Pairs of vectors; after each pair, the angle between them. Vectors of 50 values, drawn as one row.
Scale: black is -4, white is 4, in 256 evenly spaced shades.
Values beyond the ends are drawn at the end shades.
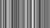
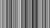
partly opposed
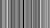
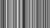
orthogonal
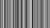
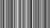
nearly opposite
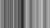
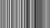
partly opposed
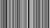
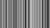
partly aligned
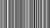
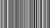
nearly parallel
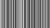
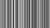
partly aligned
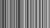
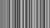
orthogonal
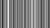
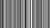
partly aligned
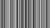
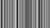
partly aligned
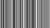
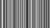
partly aligned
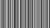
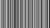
nearly parallel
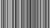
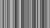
partly aligned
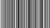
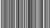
nearly parallel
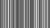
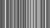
orthogonal
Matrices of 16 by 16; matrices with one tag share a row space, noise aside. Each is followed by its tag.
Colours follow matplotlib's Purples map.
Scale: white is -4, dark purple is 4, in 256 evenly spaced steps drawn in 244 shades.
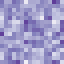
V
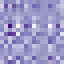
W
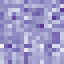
V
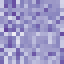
W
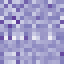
W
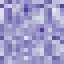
V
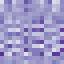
V
